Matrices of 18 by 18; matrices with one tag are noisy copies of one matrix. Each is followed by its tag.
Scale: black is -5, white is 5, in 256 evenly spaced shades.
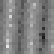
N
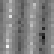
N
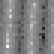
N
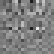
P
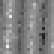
N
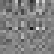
P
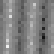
N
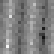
N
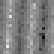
N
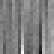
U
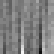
U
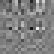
P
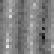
N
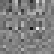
P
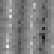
N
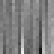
U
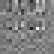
P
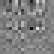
P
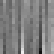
U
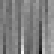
U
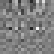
P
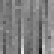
U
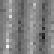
N
